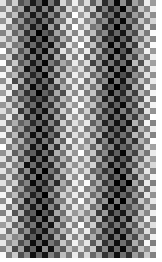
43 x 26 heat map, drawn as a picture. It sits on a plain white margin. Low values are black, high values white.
Slope: none. Seam: none. Average level on the scale: 50%. Odd rows or columns: none. Stripes: upright, repeating 2 times.
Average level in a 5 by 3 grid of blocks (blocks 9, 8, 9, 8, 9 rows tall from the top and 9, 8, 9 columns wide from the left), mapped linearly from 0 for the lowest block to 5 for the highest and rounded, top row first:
050 | 050 | 050 | 050 | 050
